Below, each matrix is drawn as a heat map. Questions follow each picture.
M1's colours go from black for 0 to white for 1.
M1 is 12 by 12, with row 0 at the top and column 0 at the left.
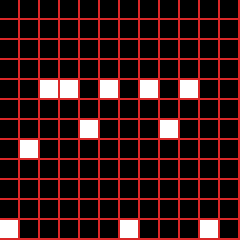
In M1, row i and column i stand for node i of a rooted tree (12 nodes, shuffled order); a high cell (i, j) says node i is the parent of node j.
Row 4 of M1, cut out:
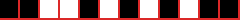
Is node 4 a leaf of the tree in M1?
no
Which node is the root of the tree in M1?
11
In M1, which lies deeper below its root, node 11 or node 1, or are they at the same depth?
node 1
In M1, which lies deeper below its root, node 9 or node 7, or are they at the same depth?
the same depth
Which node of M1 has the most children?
4
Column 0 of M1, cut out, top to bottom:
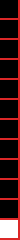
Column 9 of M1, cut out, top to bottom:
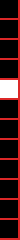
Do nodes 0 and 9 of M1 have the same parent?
no
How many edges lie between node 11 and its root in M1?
0
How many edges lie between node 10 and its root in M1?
1
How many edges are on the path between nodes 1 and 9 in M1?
3
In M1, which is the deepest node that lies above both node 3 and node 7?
4
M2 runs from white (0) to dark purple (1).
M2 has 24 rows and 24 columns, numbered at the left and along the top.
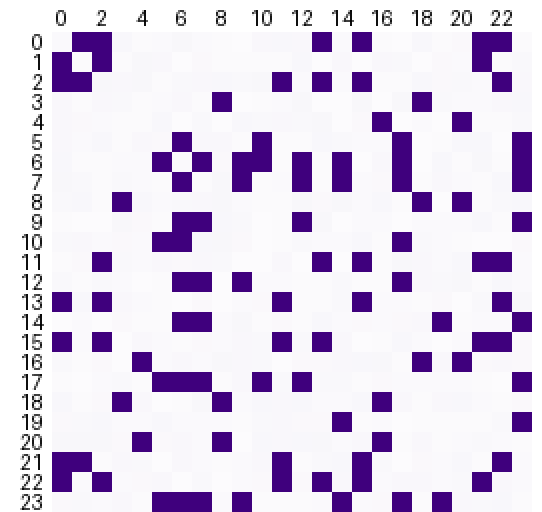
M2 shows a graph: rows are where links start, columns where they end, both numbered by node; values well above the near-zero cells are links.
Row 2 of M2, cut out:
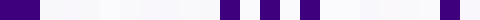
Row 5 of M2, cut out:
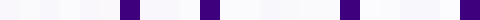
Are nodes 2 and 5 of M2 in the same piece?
no
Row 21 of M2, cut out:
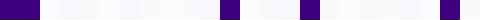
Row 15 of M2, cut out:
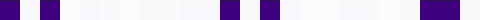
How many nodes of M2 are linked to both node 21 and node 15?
3
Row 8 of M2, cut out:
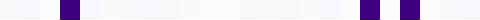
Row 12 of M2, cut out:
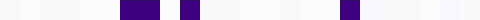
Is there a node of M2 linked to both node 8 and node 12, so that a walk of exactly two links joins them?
no
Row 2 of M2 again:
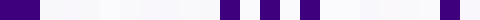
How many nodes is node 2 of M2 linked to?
6
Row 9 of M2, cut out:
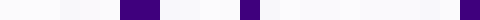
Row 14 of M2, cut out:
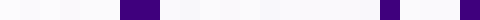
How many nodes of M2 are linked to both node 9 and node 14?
3
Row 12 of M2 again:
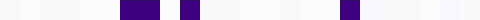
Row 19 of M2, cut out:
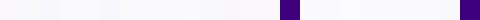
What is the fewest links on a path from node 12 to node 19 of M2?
3
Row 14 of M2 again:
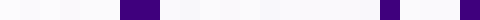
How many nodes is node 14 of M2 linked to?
4
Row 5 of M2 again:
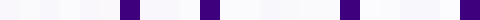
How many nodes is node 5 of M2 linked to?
4
